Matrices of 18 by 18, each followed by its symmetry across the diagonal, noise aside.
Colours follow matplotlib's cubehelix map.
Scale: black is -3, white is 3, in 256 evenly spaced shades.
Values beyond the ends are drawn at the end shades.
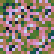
symmetric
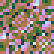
symmetric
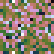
neither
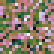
antisymmetric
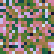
antisymmetric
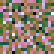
antisymmetric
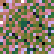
symmetric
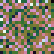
symmetric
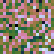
neither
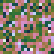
symmetric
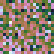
antisymmetric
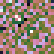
symmetric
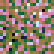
antisymmetric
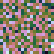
antisymmetric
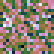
neither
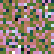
neither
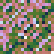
symmetric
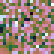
neither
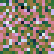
neither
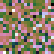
antisymmetric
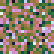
antisymmetric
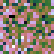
neither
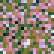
neither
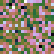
neither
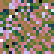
antisymmetric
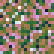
symmetric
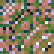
symmetric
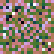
symmetric
